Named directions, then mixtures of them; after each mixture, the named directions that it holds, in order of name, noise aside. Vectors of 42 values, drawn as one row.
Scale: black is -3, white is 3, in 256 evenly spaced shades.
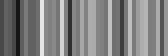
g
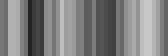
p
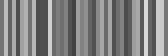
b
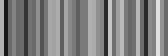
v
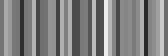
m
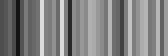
g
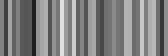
b, g, p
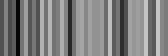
b, g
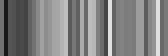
g, v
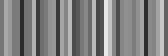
m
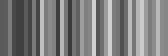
g, m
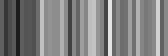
g, v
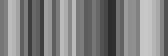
p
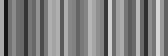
v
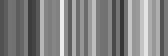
g, p
